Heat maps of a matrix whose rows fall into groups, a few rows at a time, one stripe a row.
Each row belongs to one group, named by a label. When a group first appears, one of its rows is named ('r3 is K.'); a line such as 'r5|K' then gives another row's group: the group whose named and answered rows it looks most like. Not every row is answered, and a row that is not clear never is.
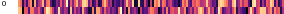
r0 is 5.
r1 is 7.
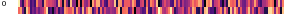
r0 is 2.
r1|5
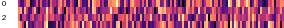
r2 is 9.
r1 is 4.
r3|5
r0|2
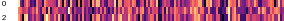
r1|7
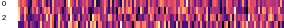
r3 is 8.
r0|4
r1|7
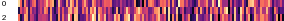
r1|8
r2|8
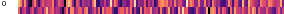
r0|4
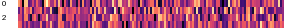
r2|4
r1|8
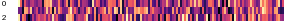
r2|9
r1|8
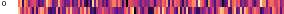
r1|5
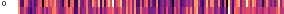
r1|9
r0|9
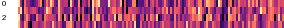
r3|4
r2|2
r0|2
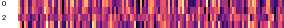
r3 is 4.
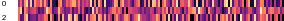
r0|8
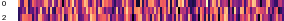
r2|8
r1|8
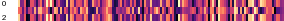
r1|5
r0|9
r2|9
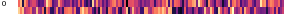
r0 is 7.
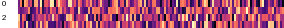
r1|2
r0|8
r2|9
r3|5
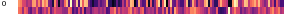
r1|7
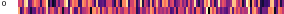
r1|2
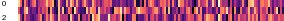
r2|2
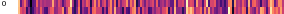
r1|2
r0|2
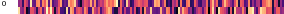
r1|9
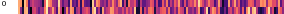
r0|7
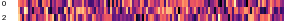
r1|5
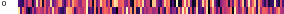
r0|8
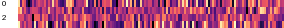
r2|5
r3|5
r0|9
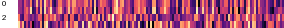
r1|8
